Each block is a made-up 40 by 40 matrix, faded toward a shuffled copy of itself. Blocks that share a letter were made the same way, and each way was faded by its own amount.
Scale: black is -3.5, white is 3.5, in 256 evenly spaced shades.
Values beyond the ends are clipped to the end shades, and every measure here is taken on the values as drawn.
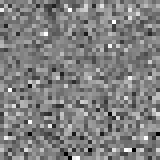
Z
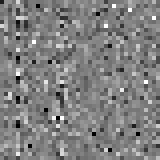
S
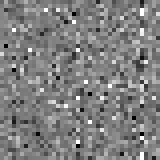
S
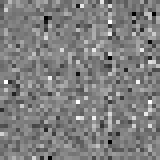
S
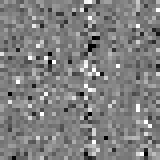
S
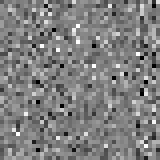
S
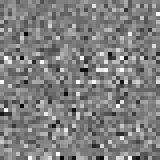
Z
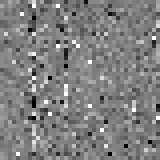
S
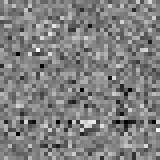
Z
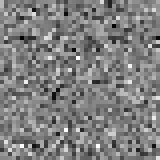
Z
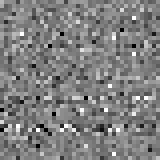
Z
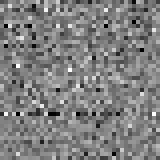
Z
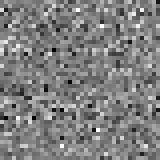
Z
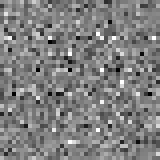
Z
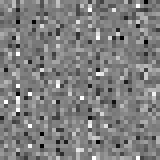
S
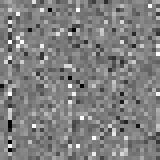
S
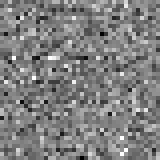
Z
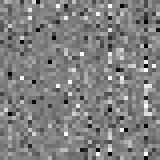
S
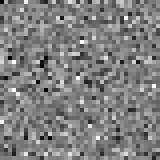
Z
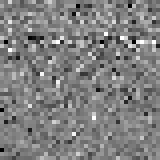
Z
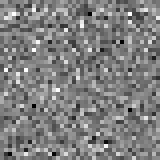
Z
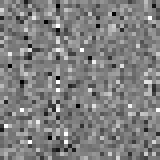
S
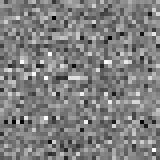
Z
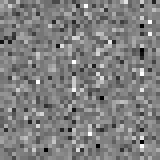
S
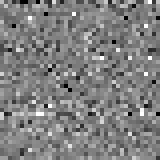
Z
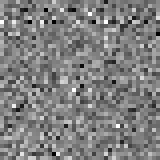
Z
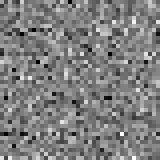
Z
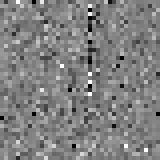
S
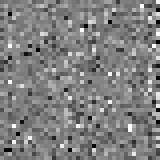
S
